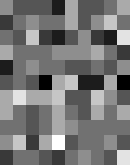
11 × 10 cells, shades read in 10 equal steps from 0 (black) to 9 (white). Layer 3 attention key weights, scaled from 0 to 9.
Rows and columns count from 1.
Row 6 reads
3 4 3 0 6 7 1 1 6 0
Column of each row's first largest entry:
6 9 10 1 3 6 2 1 5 5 10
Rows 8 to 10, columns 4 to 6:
4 6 4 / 4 6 5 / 6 9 3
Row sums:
37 44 36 45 36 31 54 46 42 48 39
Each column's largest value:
6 8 7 6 9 7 5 7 7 8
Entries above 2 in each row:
9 9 6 9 9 6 10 10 10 9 8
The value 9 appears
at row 10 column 5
